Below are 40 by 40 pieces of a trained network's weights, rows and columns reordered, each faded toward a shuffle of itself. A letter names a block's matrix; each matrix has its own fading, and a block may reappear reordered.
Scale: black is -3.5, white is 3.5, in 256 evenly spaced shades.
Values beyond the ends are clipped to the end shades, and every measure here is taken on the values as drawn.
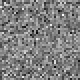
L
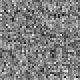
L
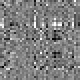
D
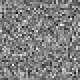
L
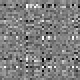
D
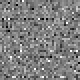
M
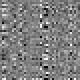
D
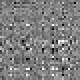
D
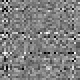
D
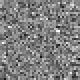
L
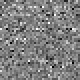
M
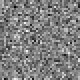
L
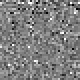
M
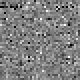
M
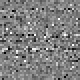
M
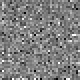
M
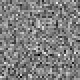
L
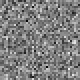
L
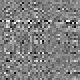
D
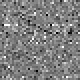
M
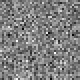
L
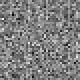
L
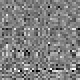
D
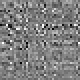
D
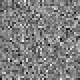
L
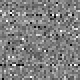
M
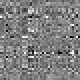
D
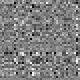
D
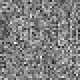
L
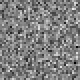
L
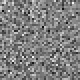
L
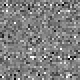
M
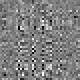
D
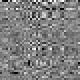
D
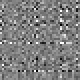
D
